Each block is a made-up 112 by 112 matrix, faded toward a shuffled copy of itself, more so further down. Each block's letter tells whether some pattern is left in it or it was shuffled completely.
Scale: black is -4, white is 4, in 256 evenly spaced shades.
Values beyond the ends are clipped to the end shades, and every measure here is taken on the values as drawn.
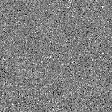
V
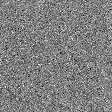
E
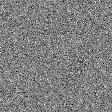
E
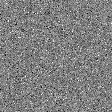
E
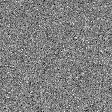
E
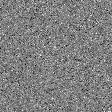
E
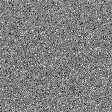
E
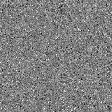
V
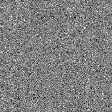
V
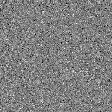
V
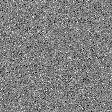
E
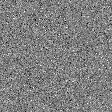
E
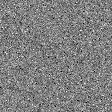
E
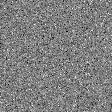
E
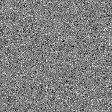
V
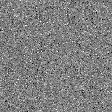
V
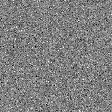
V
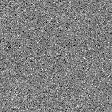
V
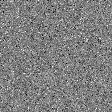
E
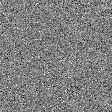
E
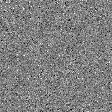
V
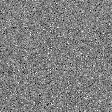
V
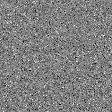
V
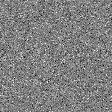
V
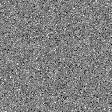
V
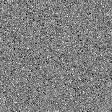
V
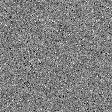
V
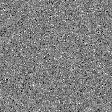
V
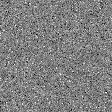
E
